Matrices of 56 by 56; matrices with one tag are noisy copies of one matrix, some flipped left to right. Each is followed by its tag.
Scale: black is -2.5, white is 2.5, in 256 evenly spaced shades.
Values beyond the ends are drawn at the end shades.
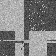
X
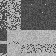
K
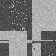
X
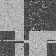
X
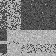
K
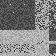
K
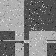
X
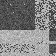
K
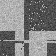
X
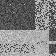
K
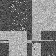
X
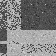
K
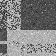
K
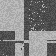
X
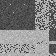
K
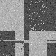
X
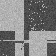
X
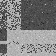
K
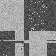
X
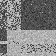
K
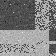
K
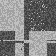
X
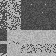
K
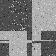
X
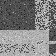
K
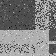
K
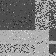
K
